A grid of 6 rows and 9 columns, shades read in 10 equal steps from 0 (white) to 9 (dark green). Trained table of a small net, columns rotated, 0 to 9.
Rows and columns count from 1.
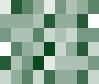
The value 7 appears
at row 6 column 5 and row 6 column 8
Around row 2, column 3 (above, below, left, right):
6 3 4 3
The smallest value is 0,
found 2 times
